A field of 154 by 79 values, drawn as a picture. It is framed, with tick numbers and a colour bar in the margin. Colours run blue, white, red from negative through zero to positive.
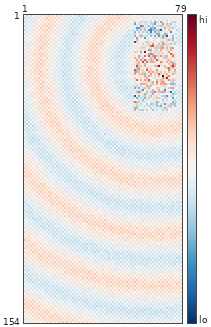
Rings: centred on the top right. Odd rows or columns: none. Roughest part: top right. Slope: none. Odd patch: rougher, in the top right.
